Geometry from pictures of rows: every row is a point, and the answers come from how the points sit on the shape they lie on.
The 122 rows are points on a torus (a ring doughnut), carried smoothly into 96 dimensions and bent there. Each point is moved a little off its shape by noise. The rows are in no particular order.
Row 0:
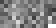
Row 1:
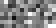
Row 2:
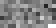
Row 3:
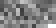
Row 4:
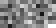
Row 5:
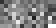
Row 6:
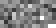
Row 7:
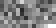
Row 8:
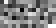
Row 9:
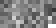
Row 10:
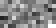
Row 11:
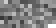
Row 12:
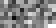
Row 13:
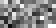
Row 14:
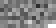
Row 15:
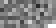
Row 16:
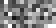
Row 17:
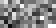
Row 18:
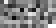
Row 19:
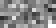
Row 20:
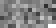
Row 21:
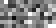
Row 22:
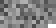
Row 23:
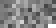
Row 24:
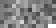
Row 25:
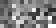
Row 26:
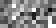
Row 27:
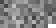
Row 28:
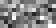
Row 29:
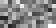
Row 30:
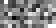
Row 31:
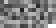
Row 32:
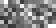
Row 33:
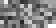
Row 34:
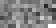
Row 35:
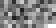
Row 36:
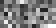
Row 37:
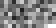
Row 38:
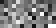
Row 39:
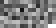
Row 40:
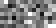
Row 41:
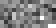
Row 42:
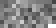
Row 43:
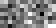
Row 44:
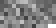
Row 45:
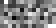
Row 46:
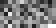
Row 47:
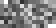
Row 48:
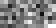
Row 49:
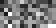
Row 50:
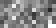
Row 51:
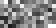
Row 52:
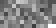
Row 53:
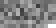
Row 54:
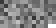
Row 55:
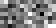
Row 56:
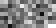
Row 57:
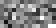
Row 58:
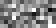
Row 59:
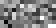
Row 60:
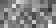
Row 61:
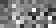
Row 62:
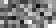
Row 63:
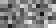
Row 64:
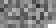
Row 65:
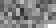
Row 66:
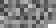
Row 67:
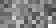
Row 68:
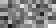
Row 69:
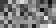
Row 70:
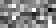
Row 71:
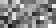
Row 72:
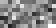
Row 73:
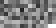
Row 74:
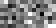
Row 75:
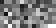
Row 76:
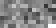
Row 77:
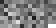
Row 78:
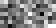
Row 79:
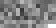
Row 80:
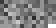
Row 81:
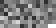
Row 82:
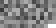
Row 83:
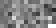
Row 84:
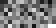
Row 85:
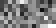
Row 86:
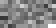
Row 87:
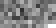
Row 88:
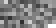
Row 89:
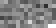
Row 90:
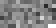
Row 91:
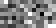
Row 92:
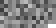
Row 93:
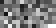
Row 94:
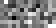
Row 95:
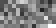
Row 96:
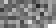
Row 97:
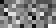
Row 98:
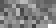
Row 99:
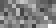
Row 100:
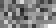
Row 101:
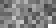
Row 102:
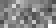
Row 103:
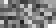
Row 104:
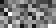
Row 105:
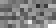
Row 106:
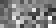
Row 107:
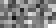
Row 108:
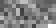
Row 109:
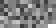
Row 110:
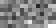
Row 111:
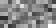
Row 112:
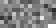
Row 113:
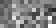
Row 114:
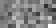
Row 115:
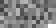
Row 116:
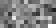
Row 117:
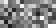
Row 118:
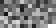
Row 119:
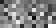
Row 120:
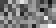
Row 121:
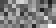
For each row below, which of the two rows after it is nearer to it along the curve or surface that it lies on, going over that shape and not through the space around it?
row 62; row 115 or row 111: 115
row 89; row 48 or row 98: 48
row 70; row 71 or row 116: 71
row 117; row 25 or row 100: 25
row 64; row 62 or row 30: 62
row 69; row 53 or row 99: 99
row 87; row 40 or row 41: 40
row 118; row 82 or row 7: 82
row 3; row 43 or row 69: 69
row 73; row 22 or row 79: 22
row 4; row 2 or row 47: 2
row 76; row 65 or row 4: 4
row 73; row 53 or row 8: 8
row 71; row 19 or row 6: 19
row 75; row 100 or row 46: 46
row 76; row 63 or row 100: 63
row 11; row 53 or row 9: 53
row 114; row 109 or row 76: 76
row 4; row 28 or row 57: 28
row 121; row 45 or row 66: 66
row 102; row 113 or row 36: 113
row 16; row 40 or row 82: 40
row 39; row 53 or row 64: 64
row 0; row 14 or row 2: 2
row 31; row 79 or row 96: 96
